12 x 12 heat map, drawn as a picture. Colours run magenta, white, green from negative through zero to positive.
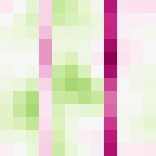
Ninth with the highest average: centre. Odd lines: columns 4 and 9. Calmest part: top middle.
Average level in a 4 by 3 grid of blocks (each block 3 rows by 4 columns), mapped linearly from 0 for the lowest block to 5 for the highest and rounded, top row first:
2 4 0 / 2 4 0 / 4 5 1 / 3 3 1
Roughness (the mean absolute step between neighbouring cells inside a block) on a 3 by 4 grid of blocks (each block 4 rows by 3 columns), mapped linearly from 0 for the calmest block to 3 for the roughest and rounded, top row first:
0 1 2 0
0 2 3 0
0 1 2 0
